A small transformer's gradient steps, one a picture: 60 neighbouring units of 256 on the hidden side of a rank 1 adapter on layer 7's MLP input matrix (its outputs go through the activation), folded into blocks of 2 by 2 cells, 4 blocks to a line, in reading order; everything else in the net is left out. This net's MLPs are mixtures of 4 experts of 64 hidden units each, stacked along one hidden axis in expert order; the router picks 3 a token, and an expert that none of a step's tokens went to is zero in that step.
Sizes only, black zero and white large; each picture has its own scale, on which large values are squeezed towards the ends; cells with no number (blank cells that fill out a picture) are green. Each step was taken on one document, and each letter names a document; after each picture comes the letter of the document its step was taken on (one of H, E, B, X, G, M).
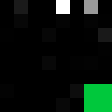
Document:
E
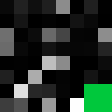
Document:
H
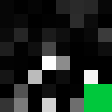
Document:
H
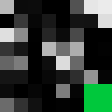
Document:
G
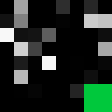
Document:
E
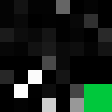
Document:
H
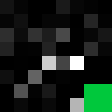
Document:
H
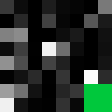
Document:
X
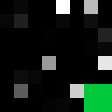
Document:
E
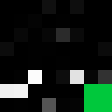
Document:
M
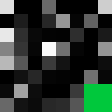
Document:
X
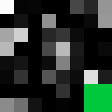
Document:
G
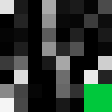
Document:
X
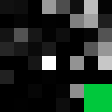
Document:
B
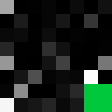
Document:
X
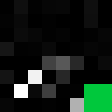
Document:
H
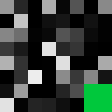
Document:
X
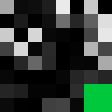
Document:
B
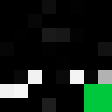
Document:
M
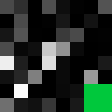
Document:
X
